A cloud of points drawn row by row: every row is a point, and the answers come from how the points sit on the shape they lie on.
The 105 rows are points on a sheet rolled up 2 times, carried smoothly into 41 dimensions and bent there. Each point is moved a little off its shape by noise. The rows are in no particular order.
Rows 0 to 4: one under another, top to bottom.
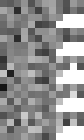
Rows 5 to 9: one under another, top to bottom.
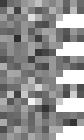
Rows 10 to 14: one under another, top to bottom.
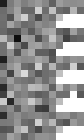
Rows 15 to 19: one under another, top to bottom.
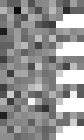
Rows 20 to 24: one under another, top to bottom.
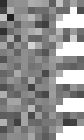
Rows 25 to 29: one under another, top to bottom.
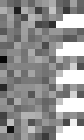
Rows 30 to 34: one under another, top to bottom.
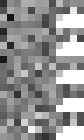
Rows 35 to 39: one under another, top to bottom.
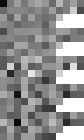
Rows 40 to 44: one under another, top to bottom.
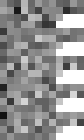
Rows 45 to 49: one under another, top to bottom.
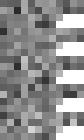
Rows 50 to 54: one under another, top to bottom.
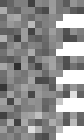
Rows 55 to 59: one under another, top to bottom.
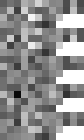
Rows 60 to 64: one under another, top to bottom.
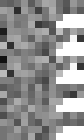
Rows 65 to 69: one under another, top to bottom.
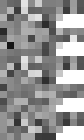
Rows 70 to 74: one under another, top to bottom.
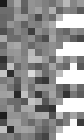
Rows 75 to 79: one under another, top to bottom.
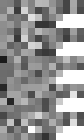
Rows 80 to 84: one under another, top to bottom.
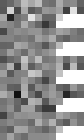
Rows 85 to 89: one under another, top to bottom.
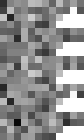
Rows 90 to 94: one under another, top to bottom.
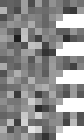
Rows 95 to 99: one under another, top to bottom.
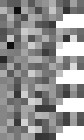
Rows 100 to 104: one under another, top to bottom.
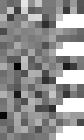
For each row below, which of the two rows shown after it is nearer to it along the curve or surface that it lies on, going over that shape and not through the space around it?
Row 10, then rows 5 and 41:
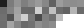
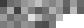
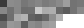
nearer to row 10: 41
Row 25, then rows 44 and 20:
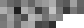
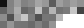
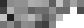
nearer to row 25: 20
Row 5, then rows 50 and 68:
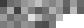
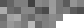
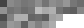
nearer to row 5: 50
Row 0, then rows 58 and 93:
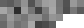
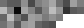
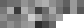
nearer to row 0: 93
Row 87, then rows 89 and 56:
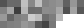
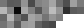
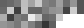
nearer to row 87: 56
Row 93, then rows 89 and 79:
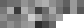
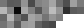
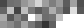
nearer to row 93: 79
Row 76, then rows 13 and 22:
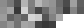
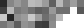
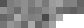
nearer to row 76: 13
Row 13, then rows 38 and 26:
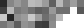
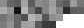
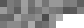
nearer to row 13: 38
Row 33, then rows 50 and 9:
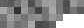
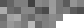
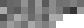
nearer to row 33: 50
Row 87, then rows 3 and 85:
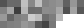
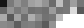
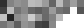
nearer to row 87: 3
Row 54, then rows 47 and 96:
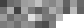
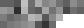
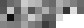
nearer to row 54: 47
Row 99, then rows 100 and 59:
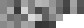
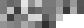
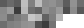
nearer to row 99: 100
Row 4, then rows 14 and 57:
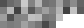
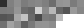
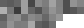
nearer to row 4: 57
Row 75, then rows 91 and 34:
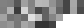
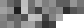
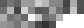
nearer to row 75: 34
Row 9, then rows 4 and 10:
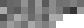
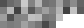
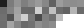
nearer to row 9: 10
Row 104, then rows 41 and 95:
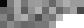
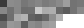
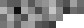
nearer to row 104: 41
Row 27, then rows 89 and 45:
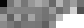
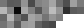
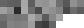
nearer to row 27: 45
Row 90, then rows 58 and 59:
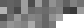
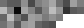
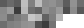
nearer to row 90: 59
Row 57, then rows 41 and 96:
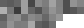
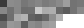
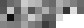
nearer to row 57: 41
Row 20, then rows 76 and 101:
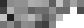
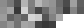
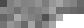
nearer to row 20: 76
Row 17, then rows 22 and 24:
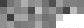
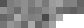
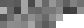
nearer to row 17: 22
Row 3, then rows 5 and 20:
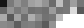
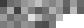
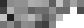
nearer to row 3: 5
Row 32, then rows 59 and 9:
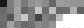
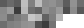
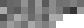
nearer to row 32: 9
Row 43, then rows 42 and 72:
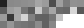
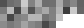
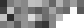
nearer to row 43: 72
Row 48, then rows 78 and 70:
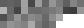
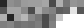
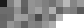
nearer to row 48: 70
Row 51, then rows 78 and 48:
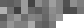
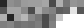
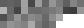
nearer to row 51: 48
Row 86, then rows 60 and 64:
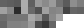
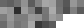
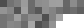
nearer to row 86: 60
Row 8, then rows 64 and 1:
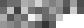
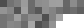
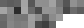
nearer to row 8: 1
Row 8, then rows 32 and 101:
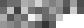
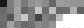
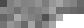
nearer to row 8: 32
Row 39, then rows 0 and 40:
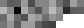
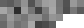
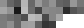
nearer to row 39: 40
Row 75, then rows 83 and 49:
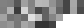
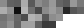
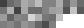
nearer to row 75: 83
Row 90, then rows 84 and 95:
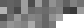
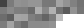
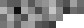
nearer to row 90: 84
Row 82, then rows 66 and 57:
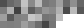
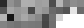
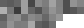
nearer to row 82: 57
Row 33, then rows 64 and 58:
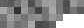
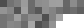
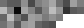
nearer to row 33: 64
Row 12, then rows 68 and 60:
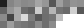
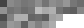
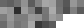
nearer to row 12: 68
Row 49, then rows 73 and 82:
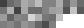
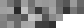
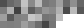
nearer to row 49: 82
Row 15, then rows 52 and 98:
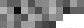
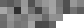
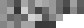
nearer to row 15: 98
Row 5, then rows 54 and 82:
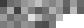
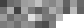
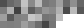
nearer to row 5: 54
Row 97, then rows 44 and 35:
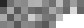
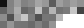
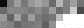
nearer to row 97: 35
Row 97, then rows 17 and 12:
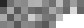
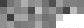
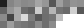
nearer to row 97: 17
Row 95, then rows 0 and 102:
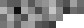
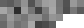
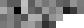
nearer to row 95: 102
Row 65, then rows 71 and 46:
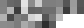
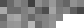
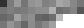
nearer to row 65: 71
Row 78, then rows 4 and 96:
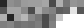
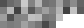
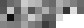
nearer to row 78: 96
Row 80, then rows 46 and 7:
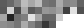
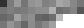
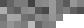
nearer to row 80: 7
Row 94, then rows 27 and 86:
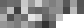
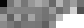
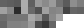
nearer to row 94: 86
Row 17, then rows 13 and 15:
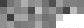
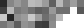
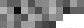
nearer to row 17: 13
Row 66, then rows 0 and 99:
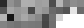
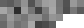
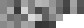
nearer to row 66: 99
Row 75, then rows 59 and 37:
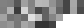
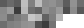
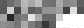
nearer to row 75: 37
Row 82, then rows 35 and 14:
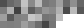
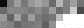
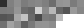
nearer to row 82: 35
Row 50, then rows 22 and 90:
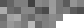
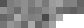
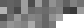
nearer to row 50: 90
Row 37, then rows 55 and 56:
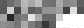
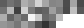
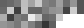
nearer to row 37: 56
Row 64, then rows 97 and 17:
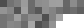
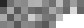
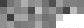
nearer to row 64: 17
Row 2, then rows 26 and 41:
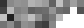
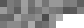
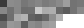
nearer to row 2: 41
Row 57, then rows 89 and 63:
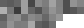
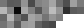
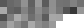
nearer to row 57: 63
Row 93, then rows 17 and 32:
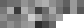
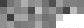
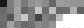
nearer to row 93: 17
